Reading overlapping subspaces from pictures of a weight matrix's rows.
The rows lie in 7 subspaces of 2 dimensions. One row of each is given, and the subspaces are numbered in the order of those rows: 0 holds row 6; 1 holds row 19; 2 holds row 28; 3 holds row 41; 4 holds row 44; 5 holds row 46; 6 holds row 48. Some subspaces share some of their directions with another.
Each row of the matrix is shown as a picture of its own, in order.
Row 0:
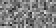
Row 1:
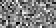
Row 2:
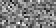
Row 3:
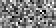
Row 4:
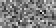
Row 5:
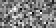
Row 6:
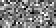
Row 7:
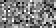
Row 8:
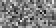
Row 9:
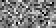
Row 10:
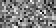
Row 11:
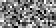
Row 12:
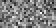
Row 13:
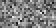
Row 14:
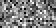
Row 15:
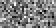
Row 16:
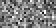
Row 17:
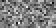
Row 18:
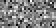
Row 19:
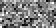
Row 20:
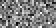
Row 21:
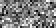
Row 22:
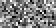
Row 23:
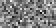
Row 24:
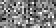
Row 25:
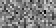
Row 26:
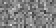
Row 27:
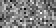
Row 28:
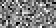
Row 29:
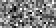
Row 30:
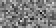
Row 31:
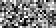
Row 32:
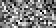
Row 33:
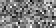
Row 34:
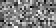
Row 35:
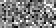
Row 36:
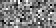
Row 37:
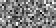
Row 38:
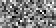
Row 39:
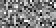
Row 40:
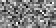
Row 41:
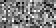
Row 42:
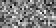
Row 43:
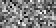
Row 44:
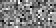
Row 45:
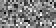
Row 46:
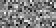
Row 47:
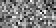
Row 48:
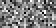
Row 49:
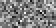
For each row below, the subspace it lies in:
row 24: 3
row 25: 6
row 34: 4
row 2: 2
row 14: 0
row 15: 3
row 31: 1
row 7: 3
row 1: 2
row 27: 0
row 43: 2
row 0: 6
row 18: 5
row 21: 1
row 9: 0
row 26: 6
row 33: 1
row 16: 6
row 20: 2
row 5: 6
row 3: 4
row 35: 3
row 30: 1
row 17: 0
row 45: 5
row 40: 0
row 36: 4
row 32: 5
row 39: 5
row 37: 2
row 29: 6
